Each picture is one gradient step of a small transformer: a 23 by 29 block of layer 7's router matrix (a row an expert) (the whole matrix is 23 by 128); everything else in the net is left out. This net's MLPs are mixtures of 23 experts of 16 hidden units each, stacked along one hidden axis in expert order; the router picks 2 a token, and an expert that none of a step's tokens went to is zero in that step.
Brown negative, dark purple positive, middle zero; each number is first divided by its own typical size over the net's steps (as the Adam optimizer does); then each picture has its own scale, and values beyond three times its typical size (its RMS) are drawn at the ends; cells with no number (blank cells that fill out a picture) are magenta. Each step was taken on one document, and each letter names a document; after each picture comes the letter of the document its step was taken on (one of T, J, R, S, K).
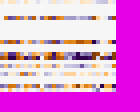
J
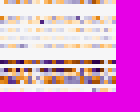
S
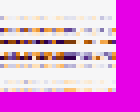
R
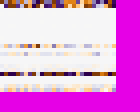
J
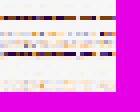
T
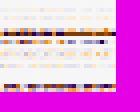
T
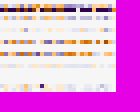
T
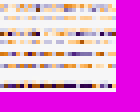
T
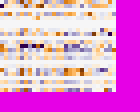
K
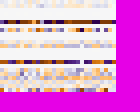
S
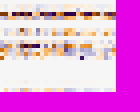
R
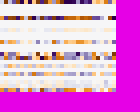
J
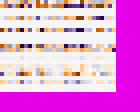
K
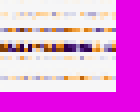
K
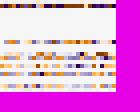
J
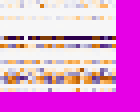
S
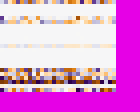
S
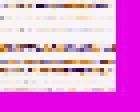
K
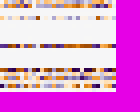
S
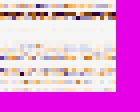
K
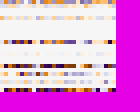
J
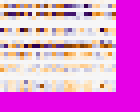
R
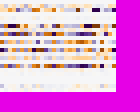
T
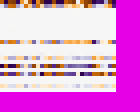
J
